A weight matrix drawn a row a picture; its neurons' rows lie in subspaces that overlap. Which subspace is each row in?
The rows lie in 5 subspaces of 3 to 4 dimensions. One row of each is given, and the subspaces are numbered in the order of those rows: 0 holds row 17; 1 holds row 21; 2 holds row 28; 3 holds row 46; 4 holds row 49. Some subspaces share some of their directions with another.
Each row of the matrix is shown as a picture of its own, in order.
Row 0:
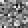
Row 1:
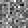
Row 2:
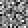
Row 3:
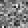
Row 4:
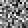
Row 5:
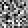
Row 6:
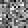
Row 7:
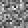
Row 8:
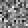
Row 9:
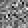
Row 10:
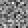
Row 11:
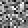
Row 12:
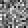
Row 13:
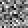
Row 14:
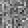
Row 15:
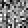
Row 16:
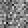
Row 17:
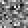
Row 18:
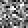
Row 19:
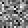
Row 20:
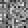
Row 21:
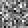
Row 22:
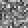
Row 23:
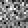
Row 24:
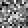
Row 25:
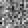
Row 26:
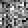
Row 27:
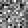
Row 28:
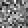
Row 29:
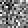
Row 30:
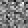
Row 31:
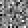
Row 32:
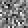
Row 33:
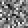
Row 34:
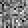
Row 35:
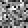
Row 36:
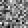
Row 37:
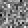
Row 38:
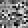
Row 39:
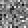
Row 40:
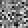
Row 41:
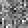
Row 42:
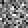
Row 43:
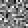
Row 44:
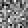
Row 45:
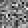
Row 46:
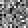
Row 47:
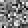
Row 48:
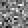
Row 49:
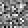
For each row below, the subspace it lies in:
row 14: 1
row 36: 1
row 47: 0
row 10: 3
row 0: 0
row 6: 2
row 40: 0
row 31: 3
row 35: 4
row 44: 2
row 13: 2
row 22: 4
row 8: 1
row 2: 3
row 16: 4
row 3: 0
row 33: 4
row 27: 2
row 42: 4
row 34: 1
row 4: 0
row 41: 1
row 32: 4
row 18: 0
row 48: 1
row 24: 2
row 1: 2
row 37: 4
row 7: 4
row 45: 0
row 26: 1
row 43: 1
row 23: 4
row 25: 1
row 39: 3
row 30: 3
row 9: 0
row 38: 0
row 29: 4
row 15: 2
